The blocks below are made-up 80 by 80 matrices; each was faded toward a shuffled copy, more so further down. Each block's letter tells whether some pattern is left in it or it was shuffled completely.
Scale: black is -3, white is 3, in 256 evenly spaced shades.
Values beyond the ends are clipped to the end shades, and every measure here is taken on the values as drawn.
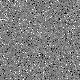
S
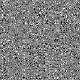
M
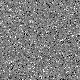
S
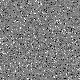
S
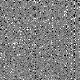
M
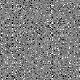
M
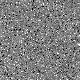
S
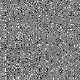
M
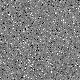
S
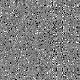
M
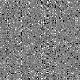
M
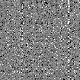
M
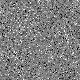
S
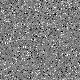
S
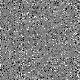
M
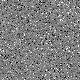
S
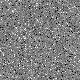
S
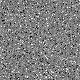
S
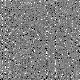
M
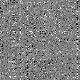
M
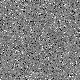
S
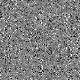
M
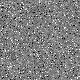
S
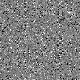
M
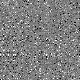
M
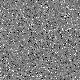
S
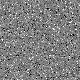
S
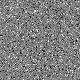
S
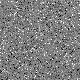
S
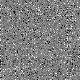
M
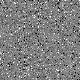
M
